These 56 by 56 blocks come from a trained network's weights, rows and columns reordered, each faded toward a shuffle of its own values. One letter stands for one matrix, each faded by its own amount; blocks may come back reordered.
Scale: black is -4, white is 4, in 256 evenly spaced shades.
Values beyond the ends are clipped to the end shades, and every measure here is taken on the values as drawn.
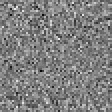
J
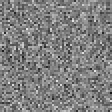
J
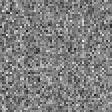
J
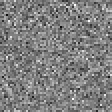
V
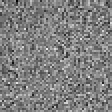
J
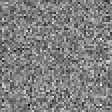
J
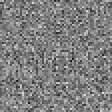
J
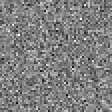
V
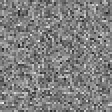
J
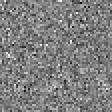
V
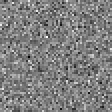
V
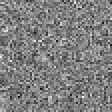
J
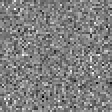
V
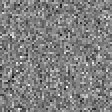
V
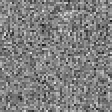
J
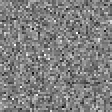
V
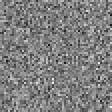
J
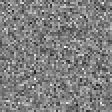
V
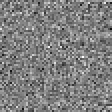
J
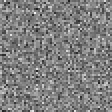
J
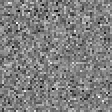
V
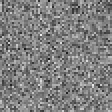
J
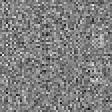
J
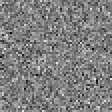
V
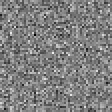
J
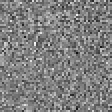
J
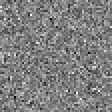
V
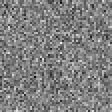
J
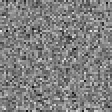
J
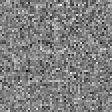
J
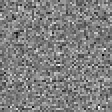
J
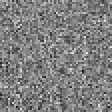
J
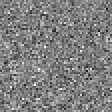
V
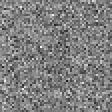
J
